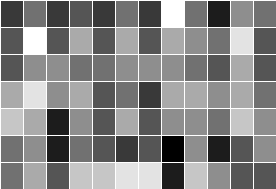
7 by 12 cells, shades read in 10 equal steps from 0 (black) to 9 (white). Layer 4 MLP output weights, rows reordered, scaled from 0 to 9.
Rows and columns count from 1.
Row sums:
42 59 52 61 57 36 62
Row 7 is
4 6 3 7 7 8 8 1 7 5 3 3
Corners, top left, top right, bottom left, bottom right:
2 4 4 3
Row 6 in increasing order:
0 1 1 2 3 3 3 4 4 5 5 5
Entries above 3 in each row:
6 7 9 10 9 5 8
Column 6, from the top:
4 6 5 4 6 2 8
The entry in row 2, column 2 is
9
